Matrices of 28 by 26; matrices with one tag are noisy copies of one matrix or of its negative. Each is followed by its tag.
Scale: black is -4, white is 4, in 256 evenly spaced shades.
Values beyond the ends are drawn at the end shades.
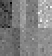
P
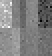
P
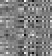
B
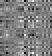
B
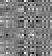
B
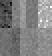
P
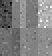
P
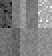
P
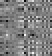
B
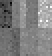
P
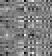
B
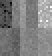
P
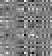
B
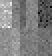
P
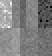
P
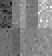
P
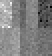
P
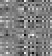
B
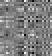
B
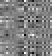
B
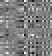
B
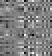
B
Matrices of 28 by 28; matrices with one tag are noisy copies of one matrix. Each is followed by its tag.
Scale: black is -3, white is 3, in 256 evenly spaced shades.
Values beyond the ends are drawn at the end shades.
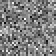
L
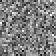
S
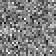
L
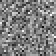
S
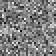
L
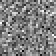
S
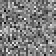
L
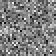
L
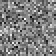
L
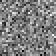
S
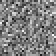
S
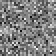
L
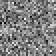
L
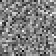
S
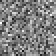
S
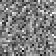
S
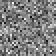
L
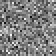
L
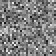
L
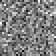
S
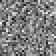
S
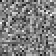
S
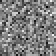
S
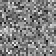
L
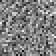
S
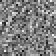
S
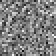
S
